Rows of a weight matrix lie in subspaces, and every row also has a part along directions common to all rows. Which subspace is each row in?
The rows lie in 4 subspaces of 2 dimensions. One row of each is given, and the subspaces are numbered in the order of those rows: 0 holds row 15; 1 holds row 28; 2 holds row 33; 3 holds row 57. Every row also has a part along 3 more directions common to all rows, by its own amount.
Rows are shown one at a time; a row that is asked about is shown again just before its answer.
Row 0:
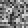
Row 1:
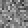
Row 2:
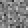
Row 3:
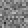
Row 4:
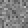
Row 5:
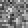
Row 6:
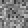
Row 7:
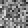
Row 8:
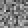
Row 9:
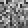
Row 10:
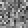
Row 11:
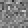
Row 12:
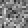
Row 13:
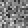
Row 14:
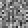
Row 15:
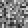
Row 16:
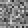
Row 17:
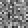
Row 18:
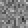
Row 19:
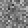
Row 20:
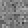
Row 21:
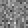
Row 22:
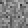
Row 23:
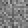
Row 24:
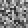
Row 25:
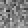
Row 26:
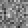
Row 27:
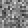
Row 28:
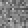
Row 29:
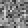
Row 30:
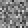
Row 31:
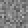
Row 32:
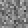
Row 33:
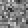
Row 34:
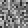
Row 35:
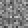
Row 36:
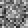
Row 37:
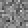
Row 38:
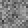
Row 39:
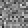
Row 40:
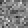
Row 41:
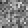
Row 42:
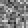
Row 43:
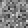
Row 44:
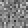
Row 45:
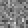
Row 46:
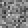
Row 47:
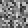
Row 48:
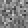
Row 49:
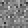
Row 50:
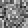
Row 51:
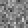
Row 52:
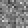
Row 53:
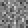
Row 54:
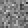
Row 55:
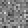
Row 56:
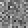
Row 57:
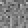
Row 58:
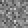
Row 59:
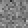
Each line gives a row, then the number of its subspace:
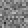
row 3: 0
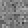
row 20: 0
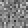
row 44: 0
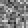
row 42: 2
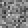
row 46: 0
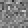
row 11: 2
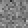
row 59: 3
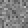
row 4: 0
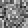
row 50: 0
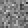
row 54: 3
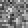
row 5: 2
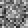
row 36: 0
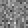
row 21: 2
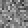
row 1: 1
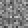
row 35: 1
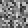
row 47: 3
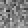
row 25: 3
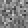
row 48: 3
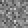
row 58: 3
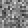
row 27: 0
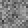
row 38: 0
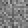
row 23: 1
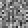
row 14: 1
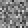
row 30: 2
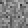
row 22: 3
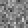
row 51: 2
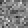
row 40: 0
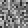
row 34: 0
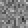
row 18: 2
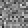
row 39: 0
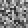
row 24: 3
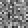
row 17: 1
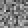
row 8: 3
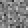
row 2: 2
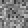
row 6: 0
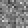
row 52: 2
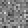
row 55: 1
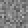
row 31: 1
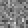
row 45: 2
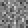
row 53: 2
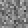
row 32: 3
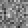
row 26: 1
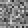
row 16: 2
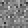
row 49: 0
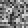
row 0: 2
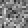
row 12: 0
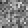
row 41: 0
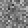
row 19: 1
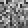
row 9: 3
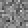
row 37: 1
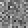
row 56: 1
